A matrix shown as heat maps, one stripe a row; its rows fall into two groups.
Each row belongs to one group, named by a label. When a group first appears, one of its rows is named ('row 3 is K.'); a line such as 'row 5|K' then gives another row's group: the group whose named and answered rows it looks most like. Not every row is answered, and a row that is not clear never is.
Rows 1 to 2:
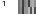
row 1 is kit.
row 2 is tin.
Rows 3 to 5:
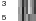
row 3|tin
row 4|tin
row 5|kit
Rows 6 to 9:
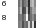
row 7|kit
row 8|kit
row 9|tin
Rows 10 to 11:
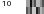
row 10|tin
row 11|kit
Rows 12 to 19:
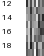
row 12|tin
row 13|kit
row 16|tin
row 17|tin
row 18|kit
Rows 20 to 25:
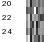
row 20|tin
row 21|kit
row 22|tin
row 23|kit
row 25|tin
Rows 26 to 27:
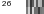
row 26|kit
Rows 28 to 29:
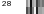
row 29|kit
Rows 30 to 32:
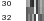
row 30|kit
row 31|kit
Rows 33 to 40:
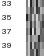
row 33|kit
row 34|kit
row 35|tin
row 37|tin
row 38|tin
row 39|tin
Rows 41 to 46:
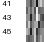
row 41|kit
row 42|tin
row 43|tin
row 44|tin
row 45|kit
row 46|kit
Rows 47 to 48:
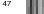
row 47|kit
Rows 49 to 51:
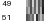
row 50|tin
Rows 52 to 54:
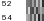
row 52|tin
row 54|tin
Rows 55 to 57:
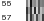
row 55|tin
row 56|tin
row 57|kit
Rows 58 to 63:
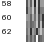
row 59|tin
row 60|tin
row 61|tin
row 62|kit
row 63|tin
